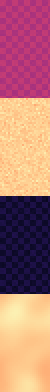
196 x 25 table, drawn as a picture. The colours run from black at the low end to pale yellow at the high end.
The table splits into 4 rows of 1 panel. Panel 1,1: middling, checkered, faint in contrast. Panel 2,1: very high, fine-grained, faint in contrast. Panel 3,1: very low, checkered, faint in contrast. Panel 4,1: very high, smooth, faint in contrast.
